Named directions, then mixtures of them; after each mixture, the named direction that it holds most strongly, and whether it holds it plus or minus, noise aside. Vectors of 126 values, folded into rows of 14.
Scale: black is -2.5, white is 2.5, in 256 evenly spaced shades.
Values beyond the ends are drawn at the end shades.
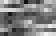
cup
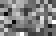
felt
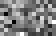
felt, plus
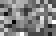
felt, plus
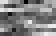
cup, plus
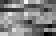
cup, minus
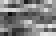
cup, plus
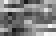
cup, plus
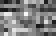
cup, minus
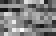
cup, minus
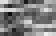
cup, plus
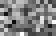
felt, plus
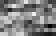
cup, minus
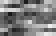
cup, plus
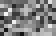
felt, minus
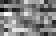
cup, minus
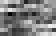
cup, plus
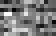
cup, minus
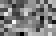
felt, minus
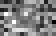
felt, minus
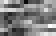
cup, plus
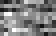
cup, minus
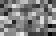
felt, plus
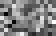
felt, plus
